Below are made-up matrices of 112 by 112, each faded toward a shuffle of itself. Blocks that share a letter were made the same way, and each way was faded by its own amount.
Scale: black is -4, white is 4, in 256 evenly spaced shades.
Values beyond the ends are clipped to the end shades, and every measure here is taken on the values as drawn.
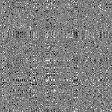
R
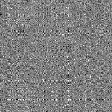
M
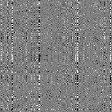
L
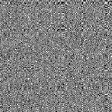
M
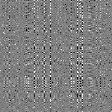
L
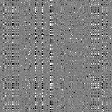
L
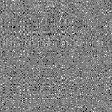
R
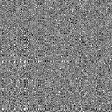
M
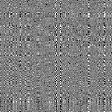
L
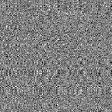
M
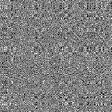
M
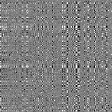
L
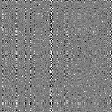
L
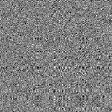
M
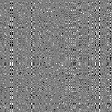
L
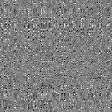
R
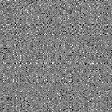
R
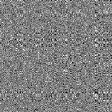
M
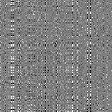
L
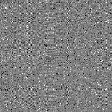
R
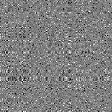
R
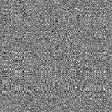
M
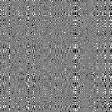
L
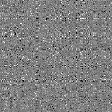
R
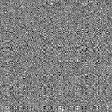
M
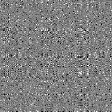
R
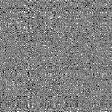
R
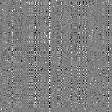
L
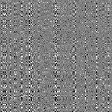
L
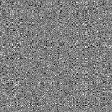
M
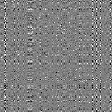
L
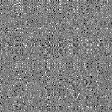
R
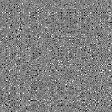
R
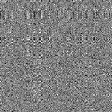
M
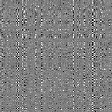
L
